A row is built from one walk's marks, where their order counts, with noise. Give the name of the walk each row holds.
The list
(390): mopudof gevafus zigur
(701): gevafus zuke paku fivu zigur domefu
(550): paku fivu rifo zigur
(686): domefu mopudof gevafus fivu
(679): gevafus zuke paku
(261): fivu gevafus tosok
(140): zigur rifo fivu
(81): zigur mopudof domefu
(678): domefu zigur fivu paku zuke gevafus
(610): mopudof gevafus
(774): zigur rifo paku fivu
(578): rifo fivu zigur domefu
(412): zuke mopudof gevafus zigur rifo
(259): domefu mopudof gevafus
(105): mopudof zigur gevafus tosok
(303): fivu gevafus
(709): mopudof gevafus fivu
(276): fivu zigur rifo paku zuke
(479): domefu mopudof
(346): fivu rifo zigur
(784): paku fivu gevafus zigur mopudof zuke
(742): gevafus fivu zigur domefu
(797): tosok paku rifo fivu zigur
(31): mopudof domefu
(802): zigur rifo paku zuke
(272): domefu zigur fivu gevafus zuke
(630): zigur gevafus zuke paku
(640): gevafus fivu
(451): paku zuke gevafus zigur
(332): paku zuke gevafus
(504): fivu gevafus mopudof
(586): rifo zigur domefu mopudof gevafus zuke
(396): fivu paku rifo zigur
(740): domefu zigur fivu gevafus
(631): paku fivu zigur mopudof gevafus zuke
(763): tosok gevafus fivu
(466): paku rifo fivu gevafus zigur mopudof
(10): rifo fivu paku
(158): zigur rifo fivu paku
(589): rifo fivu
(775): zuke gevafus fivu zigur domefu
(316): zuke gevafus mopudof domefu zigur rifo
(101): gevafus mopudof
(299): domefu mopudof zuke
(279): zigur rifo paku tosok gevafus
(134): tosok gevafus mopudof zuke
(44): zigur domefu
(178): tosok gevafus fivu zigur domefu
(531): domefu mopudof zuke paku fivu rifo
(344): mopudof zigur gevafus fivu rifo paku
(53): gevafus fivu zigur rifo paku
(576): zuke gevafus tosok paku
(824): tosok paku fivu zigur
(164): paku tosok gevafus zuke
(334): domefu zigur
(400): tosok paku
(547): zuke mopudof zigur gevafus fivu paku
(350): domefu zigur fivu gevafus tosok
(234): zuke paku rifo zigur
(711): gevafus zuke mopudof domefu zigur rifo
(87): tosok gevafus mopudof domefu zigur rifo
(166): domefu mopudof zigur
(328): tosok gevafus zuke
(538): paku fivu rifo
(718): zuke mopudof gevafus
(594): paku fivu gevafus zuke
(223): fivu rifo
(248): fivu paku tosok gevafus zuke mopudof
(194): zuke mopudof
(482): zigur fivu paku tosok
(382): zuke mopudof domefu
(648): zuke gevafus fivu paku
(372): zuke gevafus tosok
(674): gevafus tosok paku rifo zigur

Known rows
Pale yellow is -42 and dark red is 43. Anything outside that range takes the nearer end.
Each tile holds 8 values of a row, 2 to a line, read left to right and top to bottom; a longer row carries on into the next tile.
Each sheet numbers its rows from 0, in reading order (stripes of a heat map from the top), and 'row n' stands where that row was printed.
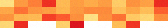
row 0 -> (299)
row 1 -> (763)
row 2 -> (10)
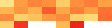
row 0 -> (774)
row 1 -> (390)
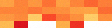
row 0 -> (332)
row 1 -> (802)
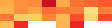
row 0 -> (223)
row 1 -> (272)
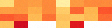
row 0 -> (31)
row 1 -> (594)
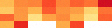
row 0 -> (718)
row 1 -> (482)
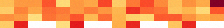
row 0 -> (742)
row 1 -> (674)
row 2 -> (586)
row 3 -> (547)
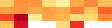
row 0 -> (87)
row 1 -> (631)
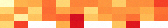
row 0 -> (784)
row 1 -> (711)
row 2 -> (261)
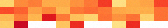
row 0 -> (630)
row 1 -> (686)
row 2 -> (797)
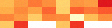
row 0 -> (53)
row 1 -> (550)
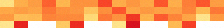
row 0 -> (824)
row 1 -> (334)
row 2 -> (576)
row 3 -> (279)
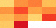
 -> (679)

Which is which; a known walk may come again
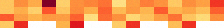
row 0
(547)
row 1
(504)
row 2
(774)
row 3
(10)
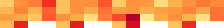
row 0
(303)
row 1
(44)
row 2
(87)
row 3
(610)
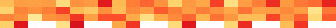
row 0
(178)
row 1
(105)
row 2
(412)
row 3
(674)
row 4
(299)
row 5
(740)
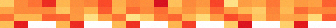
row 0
(479)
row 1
(718)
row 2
(346)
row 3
(158)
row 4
(81)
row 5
(775)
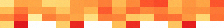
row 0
(134)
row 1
(578)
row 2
(259)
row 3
(640)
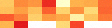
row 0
(194)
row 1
(784)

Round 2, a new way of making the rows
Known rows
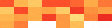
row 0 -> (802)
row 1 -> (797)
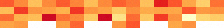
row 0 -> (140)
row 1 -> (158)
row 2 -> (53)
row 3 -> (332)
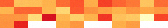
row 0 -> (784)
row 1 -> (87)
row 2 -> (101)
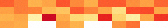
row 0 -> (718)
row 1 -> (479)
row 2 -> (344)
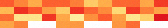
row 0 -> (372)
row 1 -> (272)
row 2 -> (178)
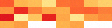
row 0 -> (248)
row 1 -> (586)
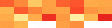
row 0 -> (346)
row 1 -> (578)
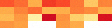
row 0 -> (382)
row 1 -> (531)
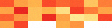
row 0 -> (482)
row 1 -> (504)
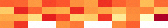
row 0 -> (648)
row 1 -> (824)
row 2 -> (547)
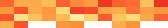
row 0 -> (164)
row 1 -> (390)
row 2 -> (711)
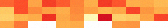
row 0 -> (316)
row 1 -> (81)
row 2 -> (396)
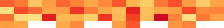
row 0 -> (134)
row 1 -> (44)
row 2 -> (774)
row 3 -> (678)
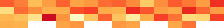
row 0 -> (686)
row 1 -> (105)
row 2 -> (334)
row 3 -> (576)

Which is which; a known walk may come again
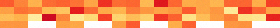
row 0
(194)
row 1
(400)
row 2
(742)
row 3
(164)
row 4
(763)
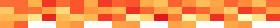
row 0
(640)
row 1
(87)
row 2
(589)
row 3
(223)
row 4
(261)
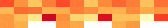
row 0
(299)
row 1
(531)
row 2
(101)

